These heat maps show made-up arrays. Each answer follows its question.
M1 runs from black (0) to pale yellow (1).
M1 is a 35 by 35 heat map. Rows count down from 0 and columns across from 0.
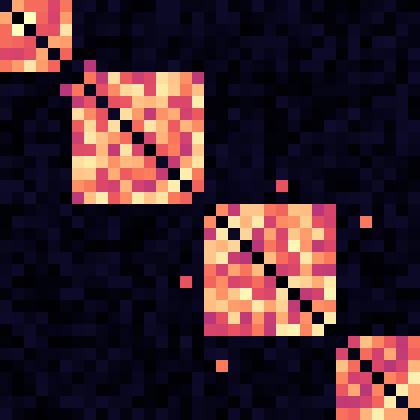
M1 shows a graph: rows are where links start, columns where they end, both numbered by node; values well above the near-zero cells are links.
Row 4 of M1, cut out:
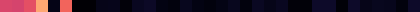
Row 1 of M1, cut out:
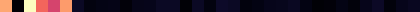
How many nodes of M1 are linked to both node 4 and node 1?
4
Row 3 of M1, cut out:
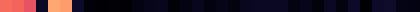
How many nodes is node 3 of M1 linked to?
5
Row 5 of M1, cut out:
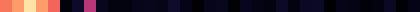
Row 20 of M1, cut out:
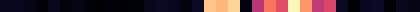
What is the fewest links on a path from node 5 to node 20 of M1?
4
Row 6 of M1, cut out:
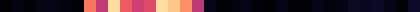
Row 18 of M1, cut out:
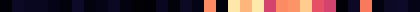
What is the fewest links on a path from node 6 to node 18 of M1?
3
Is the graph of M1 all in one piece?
yes
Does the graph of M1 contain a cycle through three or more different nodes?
yes
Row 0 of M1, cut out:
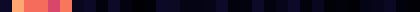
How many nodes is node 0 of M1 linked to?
5
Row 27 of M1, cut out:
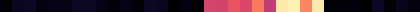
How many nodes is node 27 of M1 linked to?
10
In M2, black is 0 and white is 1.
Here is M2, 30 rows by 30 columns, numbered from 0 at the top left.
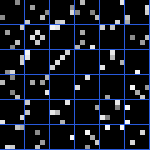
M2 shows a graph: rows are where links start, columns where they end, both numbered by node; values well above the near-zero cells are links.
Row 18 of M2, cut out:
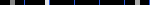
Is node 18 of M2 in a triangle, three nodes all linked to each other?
yes
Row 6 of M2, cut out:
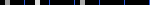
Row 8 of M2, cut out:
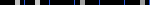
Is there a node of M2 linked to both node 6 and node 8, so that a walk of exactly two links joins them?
yes
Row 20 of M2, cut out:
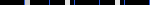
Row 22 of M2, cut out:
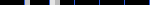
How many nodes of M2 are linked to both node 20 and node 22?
1
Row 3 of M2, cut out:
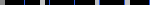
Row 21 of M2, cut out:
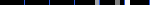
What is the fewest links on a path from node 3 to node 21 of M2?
2
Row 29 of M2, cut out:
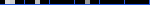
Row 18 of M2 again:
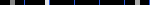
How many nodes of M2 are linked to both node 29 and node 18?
1
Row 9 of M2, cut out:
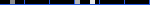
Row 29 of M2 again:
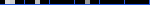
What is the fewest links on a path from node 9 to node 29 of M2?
2
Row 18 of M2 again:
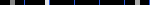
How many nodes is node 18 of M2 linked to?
3
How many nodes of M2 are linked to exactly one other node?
0
